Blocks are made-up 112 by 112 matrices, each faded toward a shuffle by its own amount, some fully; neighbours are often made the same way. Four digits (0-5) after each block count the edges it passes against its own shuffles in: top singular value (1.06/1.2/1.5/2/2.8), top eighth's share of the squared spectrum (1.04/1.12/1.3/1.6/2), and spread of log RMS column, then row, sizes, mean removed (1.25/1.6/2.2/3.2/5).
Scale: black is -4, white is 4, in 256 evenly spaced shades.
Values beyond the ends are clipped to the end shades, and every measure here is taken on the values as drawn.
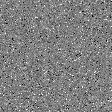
2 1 0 0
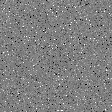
0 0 0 0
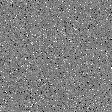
0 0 0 0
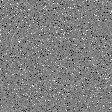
0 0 0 0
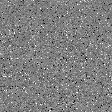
1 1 0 1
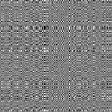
5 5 4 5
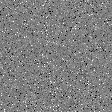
0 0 0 0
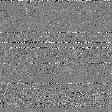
3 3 0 4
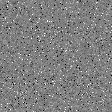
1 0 0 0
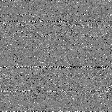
2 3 0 3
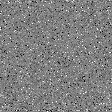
1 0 0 1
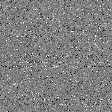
1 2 0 2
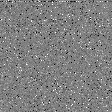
2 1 0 1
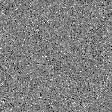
3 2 0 0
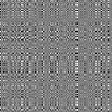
5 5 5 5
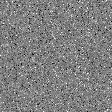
2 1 0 0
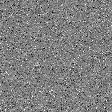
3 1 0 1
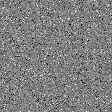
1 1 0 0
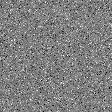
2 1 0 0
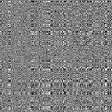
5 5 4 4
